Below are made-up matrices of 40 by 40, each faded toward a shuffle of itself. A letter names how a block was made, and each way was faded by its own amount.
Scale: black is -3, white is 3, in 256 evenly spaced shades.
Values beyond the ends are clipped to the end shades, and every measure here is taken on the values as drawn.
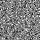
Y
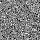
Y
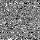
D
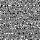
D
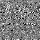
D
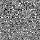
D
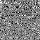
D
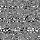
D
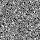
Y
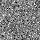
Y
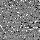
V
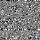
D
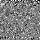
D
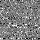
D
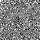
D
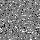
V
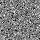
Y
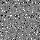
V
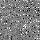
V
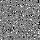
V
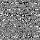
D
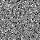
Y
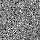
Y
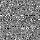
D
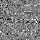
D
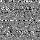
D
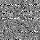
D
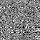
D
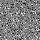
V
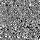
D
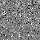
V
